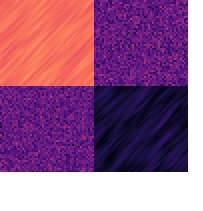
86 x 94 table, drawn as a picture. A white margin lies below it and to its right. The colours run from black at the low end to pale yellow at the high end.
It is made of 2 by 2 panels. Panel 1,1: high, slanting up to the right, faint in contrast. Panel 1,2: low, fine-grained. Panel 2,1: low, fine-grained. Panel 2,2: very low, slanting up to the right, faint in contrast.
